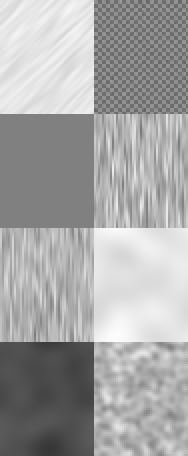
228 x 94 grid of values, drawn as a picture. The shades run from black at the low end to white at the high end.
The table splits into 4 rows of 2 panels. Panel 1,1: very high, slanting up to the right, faint in contrast. Panel 1,2: middling, checkered. Panel 2,1: middling, flat. Panel 2,2: high, streaked downward. Panel 3,1: high, streaked downward. Panel 3,2: very high, smooth, faint in contrast. Panel 4,1: low, smooth, faint in contrast. Panel 4,2: high, blotchy.
